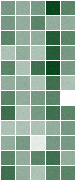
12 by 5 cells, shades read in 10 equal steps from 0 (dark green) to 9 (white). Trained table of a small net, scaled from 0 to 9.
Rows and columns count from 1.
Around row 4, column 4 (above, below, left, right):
1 0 6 4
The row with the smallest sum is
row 5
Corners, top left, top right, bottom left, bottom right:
4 3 2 3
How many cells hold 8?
1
